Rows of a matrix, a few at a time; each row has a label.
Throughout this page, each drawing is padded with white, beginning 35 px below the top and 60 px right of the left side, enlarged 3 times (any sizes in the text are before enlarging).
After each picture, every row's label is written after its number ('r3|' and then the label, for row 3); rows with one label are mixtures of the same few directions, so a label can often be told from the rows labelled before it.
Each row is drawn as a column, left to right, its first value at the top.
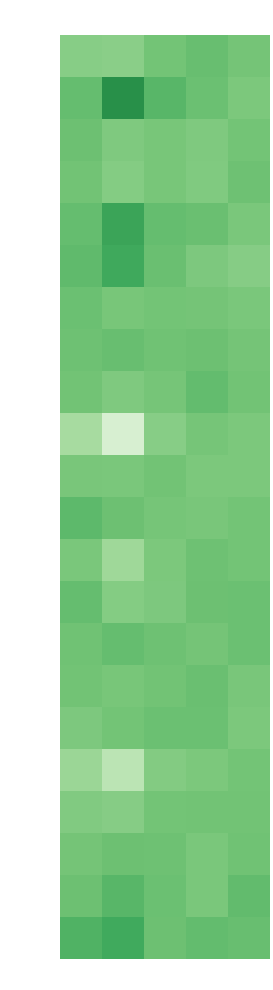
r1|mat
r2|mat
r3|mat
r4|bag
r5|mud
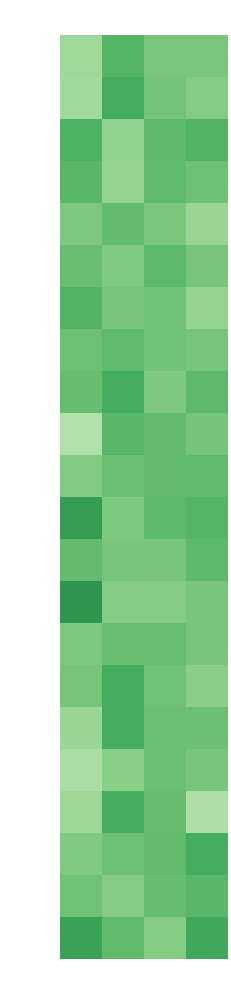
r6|mat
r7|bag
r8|bag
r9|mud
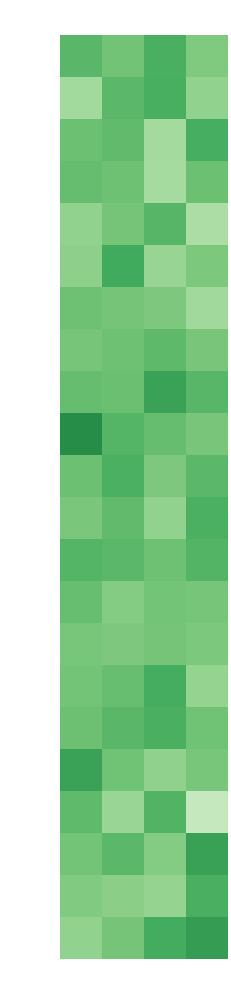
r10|mat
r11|mud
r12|bag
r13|mud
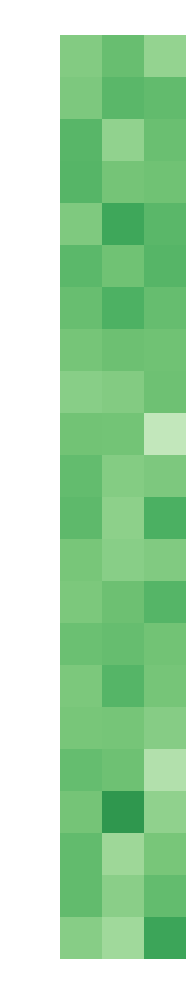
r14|bag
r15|mud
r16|mat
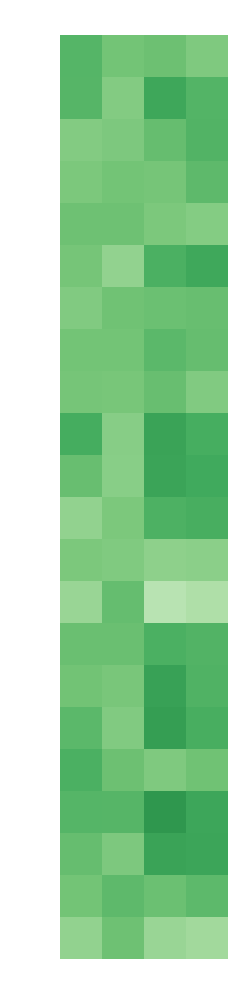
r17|mat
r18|mud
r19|bag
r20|bag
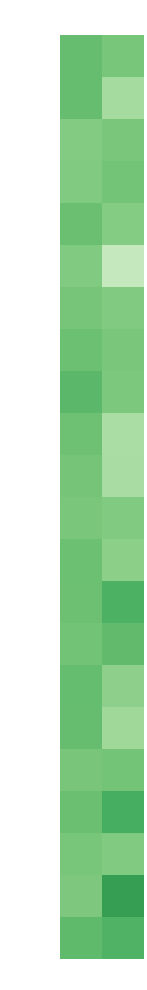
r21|bag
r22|mud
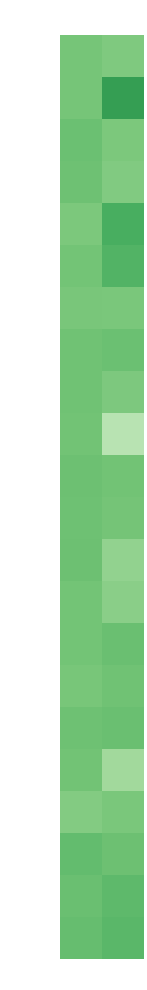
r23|mud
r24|mat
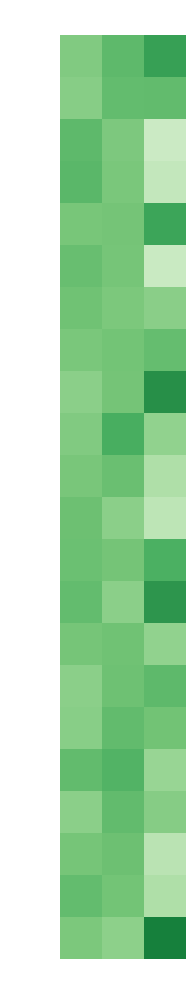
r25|bag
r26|mat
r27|bag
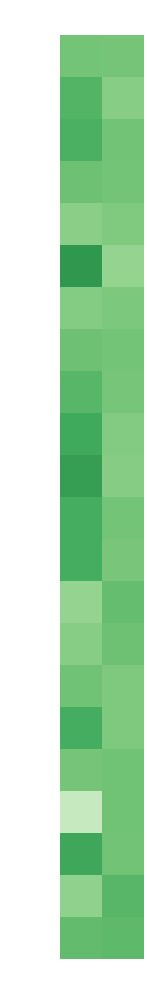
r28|mud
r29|mud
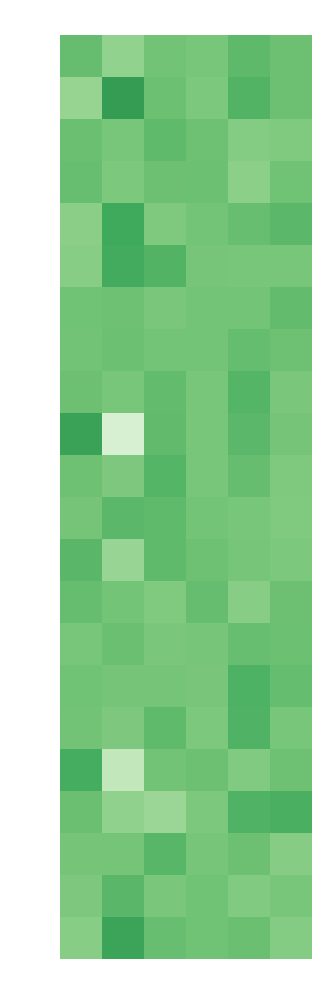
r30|mat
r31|mat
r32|mud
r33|bag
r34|bag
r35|mud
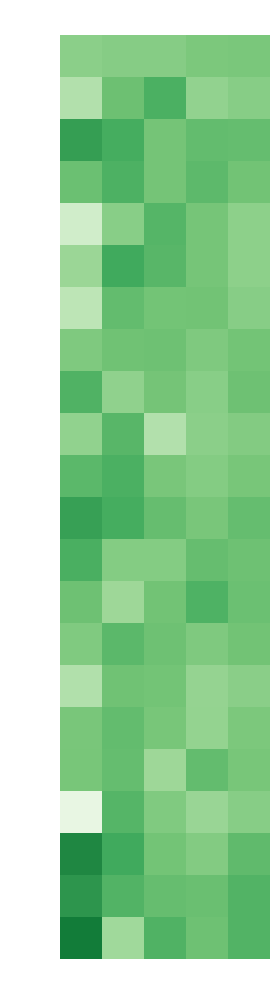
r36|mud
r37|bag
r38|mat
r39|bag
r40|mud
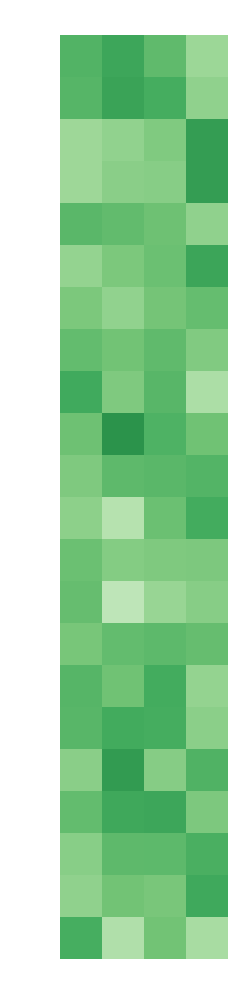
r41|bag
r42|mat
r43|bag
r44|bag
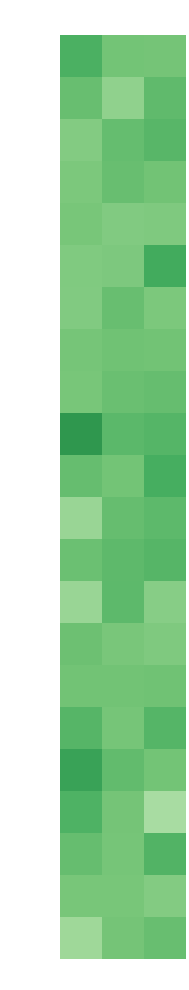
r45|mat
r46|mat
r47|mud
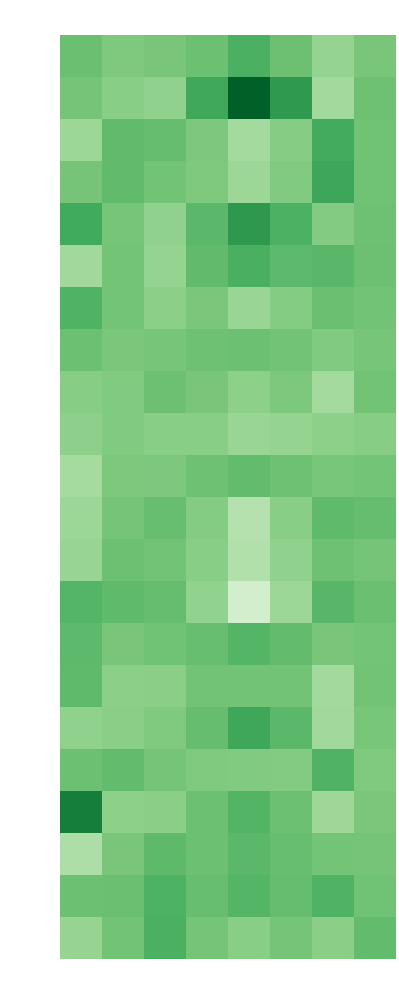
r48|mud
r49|bag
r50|mud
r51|mat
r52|mat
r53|mat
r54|bag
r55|mat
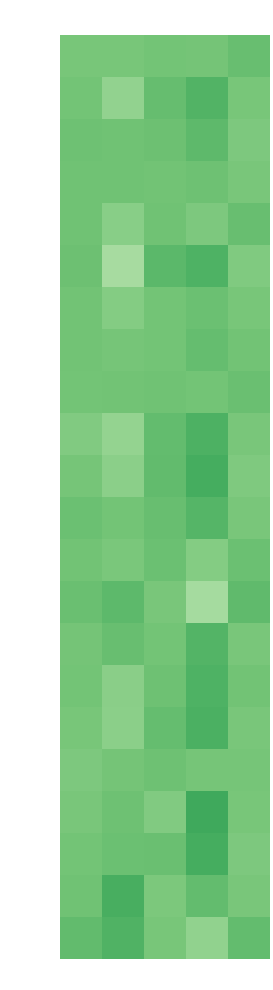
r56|mat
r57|mud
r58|mud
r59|bag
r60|bag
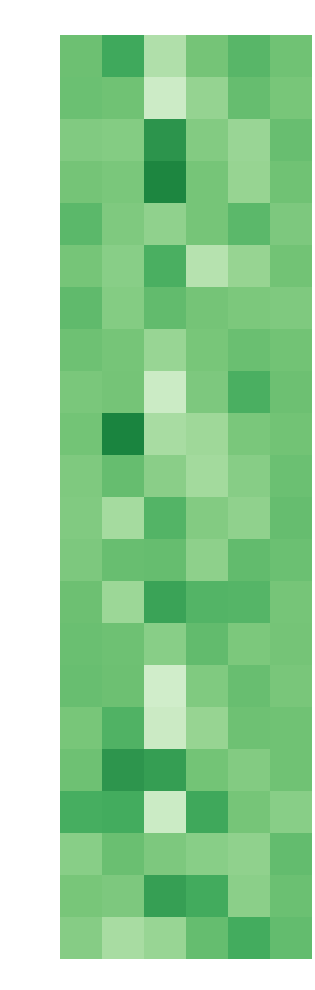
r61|mud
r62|mat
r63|bag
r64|mud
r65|bag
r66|mud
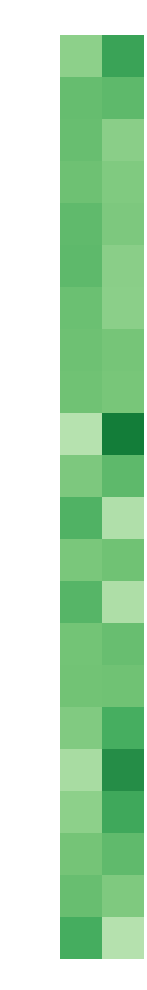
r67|mat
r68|mat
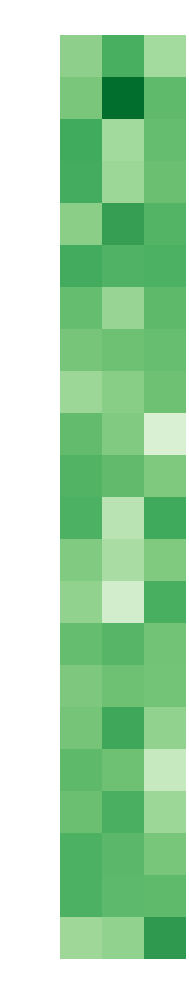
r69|bag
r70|mat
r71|mat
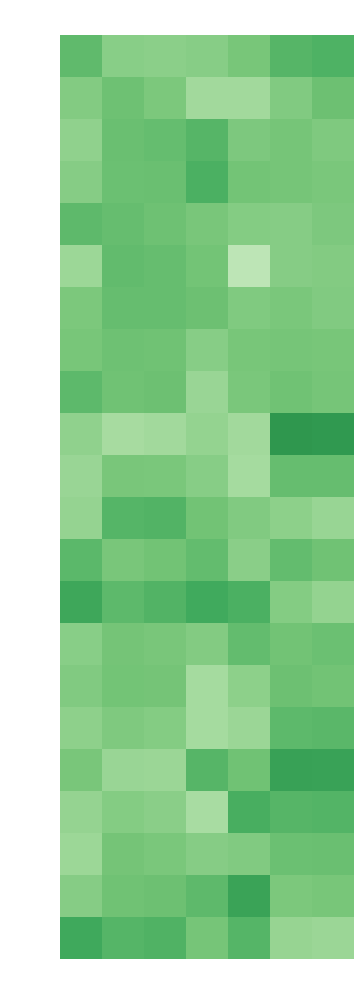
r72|bag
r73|mat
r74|mat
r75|bag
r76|mud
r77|mat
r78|mat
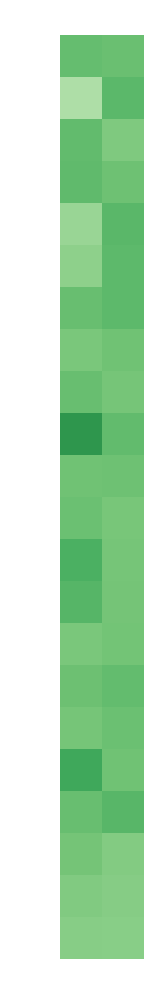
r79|mat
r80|mud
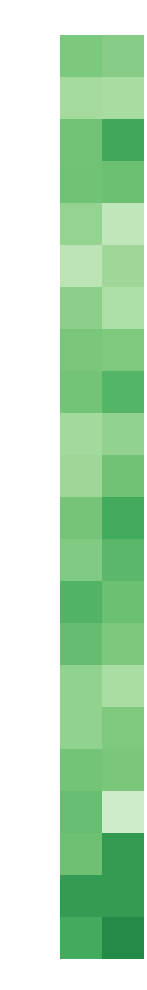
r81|mud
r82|mud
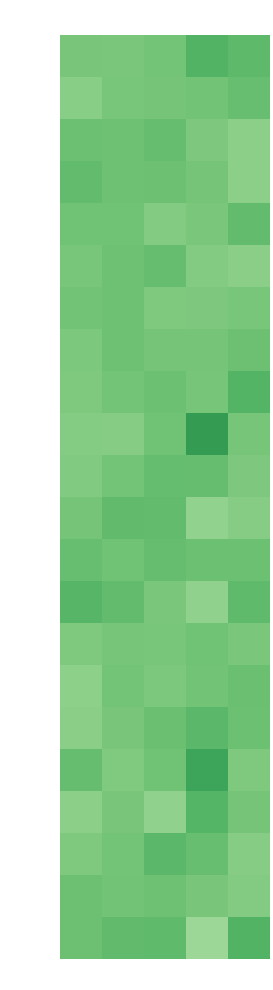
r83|bag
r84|mat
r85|mud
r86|mat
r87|bag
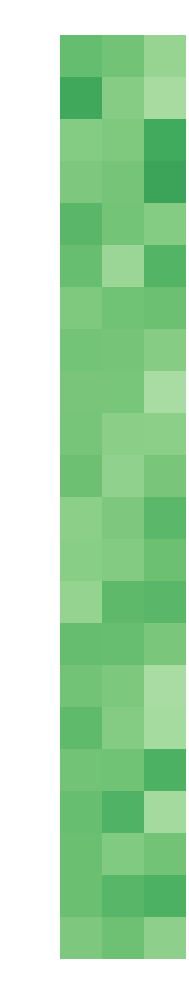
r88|mat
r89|mud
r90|bag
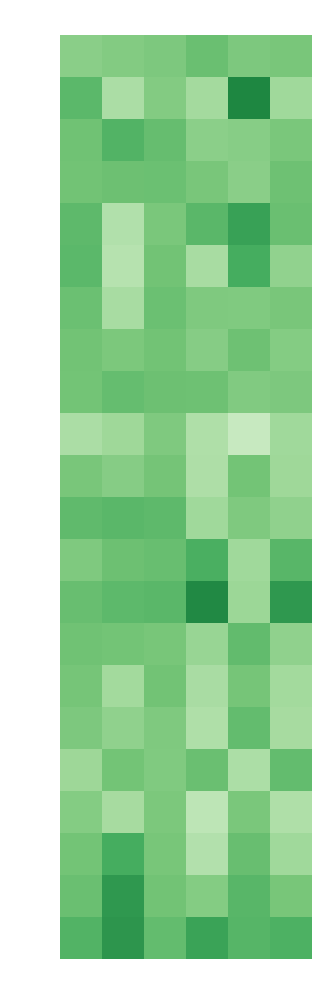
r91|mat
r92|mud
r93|mat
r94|bag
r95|mat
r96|bag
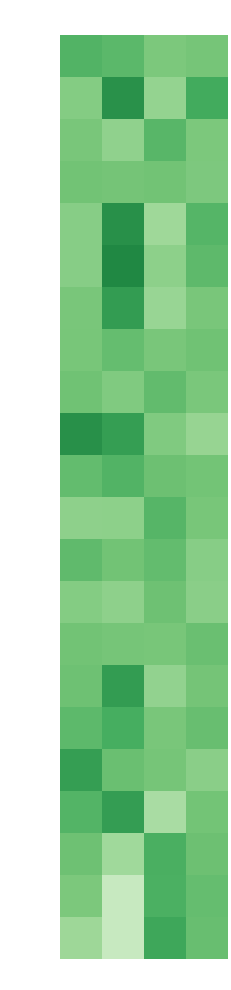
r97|mat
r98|mud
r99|mud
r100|mat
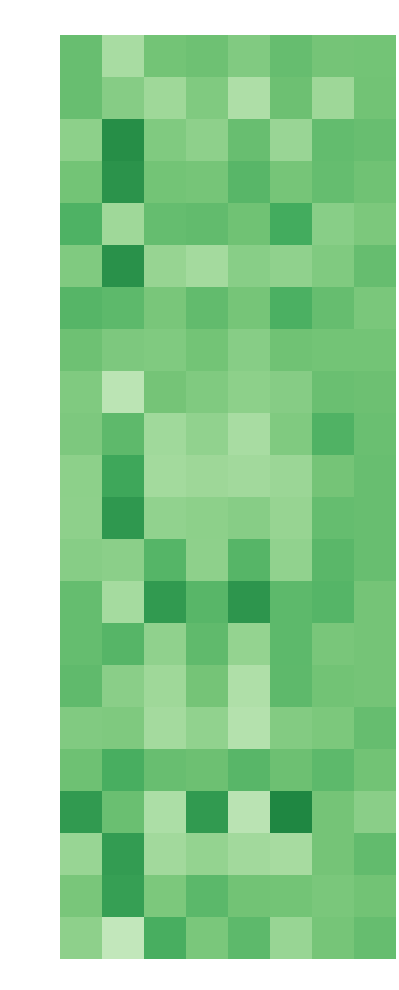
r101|mud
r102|bag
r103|bag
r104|mud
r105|bag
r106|mud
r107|mat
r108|mud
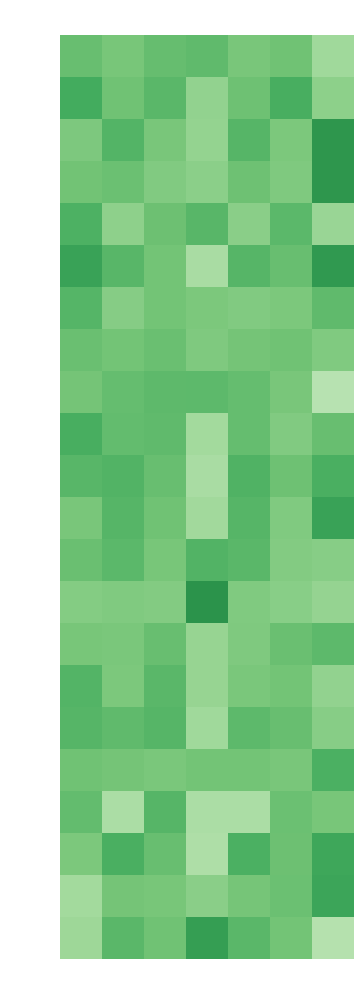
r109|mud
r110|mud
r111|bag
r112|bag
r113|mud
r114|mat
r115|bag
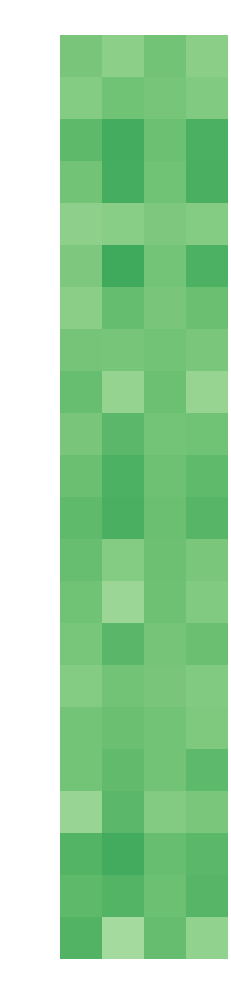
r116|mud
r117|bag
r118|mud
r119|bag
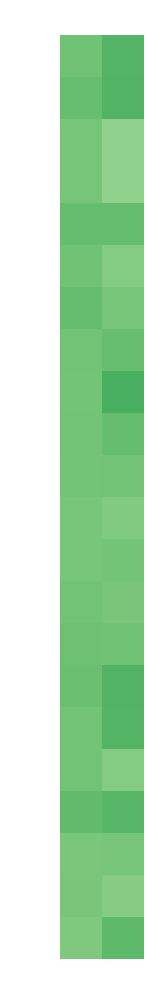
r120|mud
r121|bag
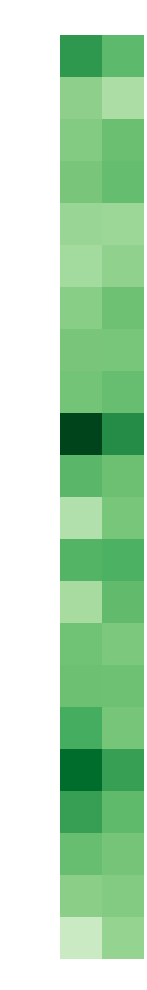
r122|mat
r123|mat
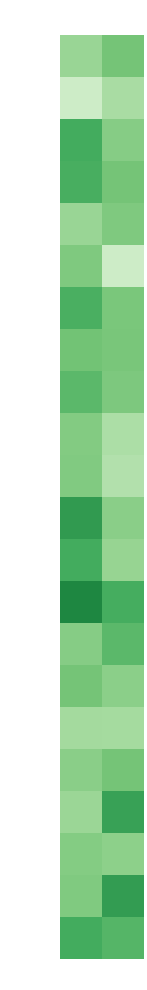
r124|mat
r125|mud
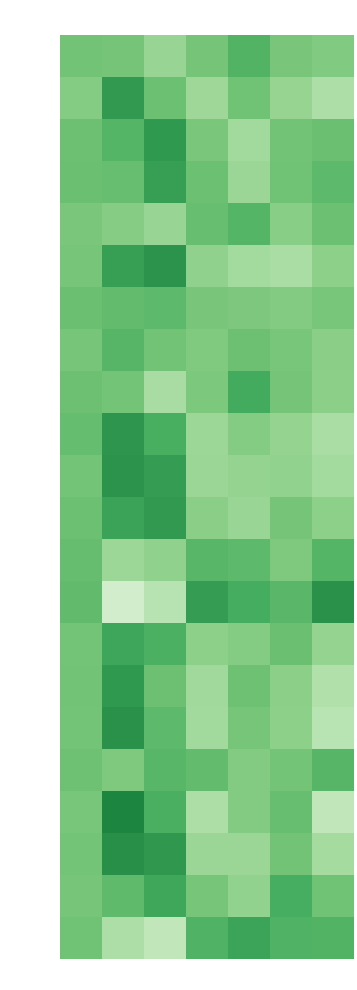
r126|mat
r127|bag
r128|bag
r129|bag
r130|bag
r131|mud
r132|bag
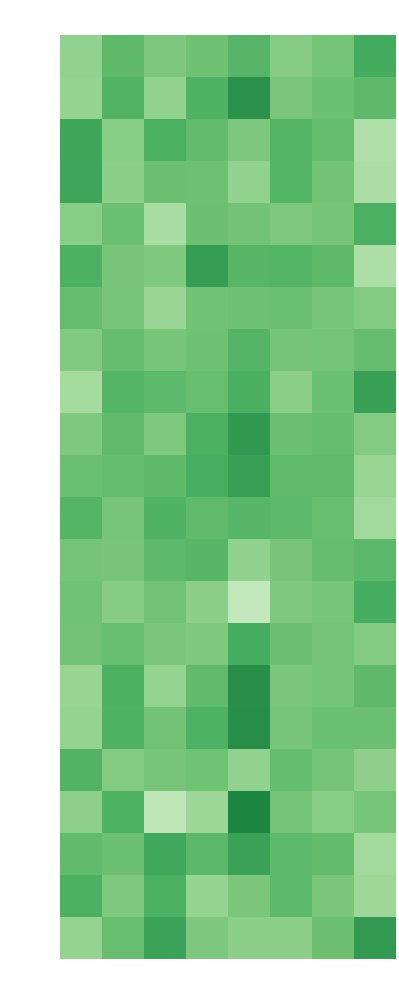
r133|bag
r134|bag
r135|mud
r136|mud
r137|bag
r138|bag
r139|mud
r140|bag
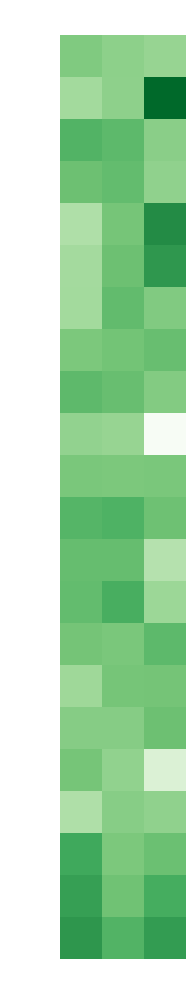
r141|mud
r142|mat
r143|mat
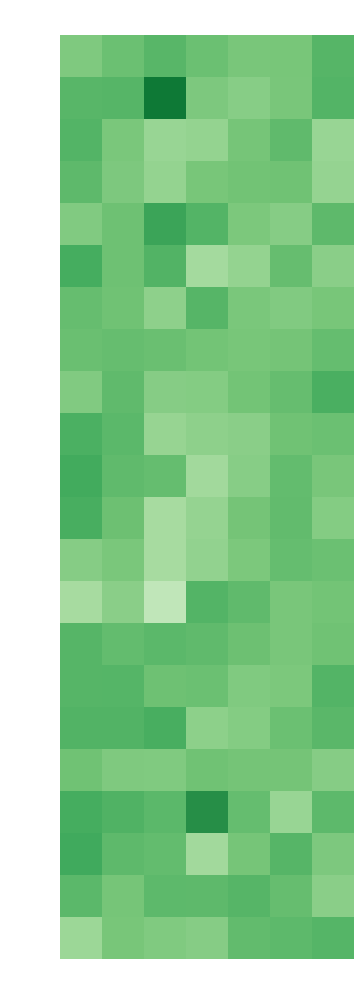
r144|bag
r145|bag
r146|mat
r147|mud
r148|mud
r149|mud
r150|bag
